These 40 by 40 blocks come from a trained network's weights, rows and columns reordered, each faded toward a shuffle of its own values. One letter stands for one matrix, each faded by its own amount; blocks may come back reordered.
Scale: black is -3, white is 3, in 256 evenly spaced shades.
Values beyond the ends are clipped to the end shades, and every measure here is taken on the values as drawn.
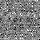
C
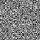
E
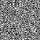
E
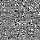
C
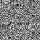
E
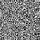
E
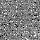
C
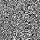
E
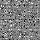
C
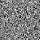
E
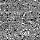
C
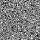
E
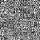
E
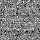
C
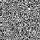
E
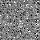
C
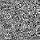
E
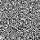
E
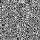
E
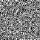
E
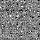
C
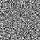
E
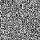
E
